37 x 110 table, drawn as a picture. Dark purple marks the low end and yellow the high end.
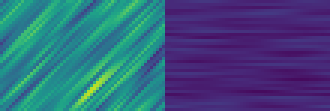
It is made of 1 by 2 panels. Panel 1,1: middling, slanting up to the right, strong in contrast. Panel 1,2: very low, streaked across, faint in contrast.
